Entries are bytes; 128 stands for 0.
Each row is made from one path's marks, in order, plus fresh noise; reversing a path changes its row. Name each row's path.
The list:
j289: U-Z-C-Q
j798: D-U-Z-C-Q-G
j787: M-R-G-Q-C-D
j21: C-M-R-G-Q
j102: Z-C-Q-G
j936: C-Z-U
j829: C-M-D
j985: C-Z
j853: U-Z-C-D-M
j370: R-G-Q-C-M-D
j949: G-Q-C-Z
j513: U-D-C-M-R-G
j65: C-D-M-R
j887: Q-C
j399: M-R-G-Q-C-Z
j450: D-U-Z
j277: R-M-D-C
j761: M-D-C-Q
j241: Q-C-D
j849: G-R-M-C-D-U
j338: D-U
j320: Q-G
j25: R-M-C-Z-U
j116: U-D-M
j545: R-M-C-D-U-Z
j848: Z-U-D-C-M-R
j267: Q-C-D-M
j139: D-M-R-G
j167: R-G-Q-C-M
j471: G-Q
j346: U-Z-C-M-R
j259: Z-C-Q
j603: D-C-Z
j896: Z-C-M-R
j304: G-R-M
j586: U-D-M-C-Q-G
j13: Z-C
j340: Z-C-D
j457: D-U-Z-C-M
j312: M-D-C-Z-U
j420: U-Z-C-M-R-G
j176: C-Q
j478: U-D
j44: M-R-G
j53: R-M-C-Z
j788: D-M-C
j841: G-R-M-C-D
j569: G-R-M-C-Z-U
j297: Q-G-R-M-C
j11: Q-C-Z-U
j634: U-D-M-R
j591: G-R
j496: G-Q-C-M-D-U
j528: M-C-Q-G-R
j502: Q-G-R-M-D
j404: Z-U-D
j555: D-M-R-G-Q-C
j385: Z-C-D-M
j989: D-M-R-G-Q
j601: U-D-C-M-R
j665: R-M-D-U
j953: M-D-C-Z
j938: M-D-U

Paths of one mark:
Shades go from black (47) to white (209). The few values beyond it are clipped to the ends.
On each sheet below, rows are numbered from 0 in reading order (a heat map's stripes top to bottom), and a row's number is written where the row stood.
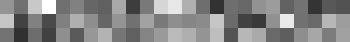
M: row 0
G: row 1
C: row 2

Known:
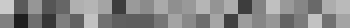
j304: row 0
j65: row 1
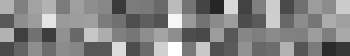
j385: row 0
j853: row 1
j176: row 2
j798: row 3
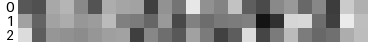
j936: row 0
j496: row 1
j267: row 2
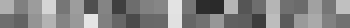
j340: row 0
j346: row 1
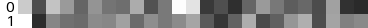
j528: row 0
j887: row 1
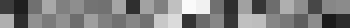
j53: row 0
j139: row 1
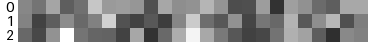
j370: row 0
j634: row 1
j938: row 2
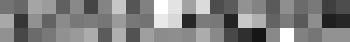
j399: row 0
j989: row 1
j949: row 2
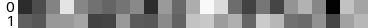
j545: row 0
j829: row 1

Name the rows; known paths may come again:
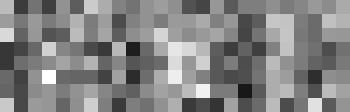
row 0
j176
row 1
j841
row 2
j591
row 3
j953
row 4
j457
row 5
j938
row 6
j569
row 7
j896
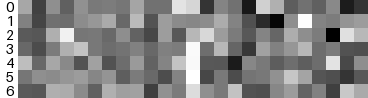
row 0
j989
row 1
j949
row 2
j665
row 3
j788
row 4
j259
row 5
j338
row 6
j936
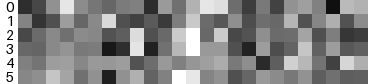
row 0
j545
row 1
j634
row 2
j798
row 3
j761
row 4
j849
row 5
j787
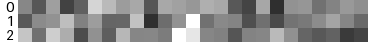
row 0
j167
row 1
j289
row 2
j44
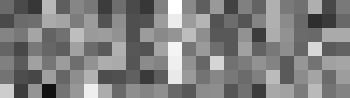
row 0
j478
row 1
j450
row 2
j370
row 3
j586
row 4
j985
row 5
j116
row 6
j297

